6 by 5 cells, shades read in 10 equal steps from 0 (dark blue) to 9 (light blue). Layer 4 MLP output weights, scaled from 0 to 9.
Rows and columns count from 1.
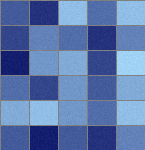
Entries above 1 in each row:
4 4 4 5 5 3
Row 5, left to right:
7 8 6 4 8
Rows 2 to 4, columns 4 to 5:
1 5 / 2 9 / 3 7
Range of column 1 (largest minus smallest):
7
